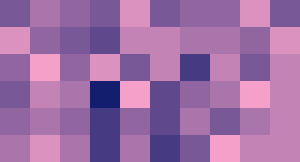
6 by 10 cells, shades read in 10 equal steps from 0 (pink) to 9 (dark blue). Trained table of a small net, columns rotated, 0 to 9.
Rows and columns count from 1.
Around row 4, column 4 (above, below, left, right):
1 7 3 0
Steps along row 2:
up up up down same up same up down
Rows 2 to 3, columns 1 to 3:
1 4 5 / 4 0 4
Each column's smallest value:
1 0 3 1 0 2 3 0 0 1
